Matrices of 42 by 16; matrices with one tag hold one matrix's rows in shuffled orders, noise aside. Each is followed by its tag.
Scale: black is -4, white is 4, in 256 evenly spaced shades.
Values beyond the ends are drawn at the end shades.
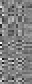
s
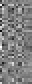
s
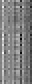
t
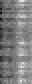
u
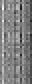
t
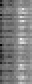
u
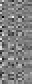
s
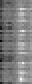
u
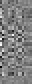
s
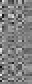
s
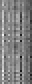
t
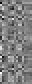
s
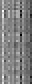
t
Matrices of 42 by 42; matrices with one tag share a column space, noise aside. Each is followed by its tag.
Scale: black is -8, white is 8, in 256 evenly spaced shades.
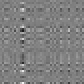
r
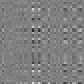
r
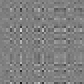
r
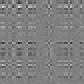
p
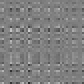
r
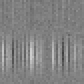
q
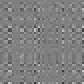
r
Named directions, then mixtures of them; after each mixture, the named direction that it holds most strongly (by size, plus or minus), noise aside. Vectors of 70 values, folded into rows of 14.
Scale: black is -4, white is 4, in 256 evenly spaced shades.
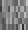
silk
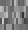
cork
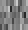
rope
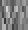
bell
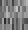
bell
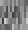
cork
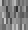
bell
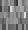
silk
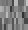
cork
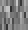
rope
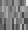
silk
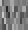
bell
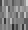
silk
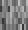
silk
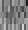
silk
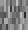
rope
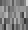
cork
